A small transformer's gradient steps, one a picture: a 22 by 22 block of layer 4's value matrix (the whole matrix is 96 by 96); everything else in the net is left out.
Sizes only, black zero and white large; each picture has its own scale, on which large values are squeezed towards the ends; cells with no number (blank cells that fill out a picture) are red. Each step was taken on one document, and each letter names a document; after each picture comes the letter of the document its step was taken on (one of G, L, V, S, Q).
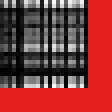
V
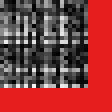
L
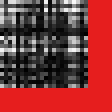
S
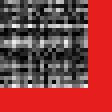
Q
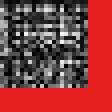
L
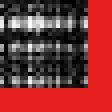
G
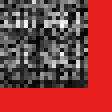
L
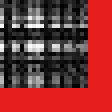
G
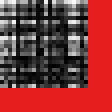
S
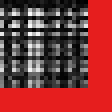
G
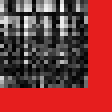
L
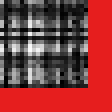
G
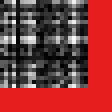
S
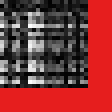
G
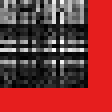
V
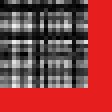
Q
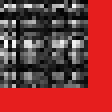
S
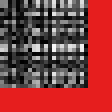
V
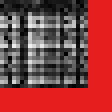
G
